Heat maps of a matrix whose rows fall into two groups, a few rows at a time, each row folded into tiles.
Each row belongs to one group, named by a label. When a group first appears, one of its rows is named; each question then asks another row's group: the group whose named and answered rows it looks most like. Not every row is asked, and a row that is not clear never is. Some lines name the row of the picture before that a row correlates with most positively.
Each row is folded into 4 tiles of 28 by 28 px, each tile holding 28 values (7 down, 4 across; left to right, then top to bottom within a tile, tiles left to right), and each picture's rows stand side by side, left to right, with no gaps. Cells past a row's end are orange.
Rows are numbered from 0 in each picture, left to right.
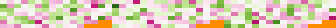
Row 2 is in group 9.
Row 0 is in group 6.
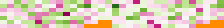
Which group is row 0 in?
6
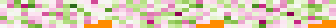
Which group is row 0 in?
6
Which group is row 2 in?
6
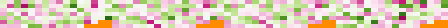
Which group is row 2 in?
6
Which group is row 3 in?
9
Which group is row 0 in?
6
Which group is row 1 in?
6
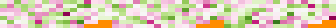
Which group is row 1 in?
6
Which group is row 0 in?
6
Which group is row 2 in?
9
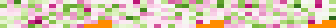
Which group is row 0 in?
6
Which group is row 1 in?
9
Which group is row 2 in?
6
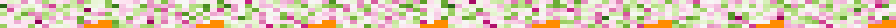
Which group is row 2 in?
9
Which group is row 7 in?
6
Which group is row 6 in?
9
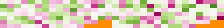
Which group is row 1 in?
6
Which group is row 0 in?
6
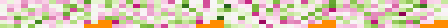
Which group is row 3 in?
6
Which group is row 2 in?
9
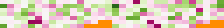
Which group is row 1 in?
9
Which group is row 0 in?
9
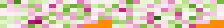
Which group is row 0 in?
6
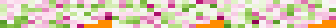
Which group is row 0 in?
9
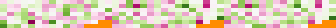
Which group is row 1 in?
6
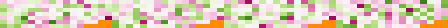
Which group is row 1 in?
9
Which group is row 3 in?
9
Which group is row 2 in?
9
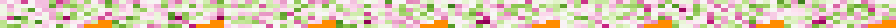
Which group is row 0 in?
9
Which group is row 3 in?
9
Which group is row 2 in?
6
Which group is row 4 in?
9
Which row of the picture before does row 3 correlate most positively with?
1
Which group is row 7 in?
6
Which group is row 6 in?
9
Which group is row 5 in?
6
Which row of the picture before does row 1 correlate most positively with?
2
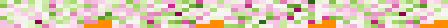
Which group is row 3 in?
6
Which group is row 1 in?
6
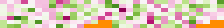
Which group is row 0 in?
9
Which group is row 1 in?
9
